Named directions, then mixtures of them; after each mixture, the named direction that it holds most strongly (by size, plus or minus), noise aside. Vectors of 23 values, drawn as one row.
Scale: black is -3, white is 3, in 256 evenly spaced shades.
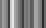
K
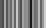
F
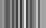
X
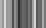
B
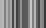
F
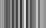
X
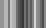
K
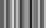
F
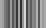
X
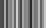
F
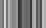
B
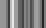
K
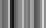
K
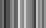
B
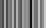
F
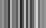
X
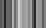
B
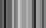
B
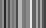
F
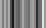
K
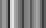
K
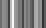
K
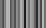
X
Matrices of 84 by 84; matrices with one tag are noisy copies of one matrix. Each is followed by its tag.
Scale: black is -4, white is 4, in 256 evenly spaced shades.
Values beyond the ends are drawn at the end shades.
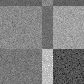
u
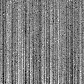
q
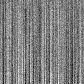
q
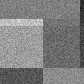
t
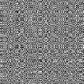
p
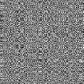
p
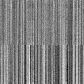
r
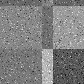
u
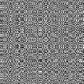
p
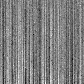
q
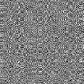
p
